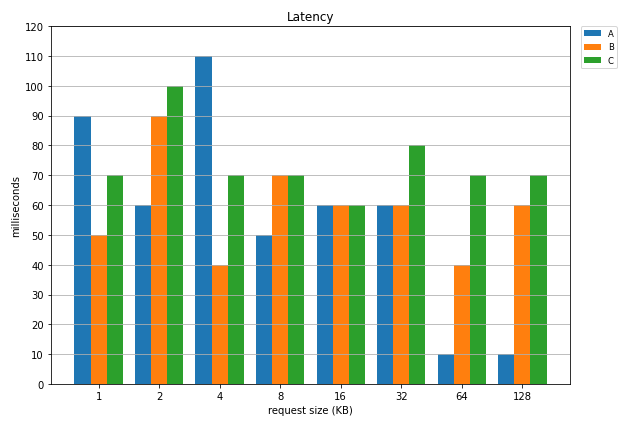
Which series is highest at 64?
C
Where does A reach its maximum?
4
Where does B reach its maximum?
2
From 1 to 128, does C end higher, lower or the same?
the same
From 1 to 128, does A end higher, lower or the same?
lower
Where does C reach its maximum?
2
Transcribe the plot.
Title: Latency
x-axis: request size (KB), ticks 1 2 4 8 16 32 64 128
y-axis: milliseconds, ticks 0 10 20 30 40 50 60 70 80 90 100 110 120
Legend: A, B, C
Values:
A: 90 60 110 50 60 60 10 10
B: 50 90 40 70 60 60 40 60
C: 70 100 70 70 60 80 70 70
